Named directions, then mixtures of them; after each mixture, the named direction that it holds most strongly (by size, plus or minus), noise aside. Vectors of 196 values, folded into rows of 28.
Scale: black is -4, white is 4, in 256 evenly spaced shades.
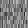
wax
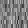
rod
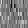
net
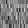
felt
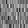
felt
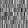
wax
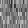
net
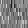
net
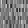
felt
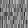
wax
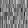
wax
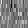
net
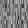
rod
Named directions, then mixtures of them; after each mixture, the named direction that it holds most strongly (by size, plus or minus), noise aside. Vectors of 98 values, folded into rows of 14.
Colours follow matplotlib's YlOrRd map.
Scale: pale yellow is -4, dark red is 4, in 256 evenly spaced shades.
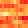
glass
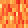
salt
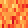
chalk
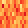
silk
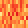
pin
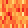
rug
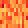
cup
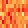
rug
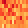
chalk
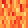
silk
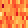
pin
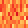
pin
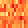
cup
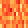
salt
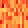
cup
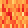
rug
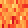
chalk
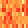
rug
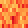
chalk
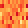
pin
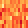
cup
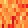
chalk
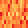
pin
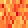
pin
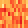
cup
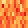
silk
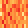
rug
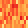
pin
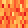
silk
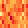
rug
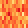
rug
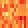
cup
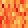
silk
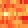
glass
